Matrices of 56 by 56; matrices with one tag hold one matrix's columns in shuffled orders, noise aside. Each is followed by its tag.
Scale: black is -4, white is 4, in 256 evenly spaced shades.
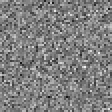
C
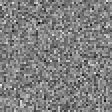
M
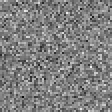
C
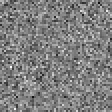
C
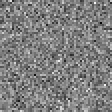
M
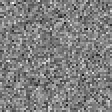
M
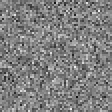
C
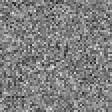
C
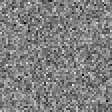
M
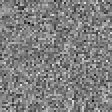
M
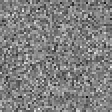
C
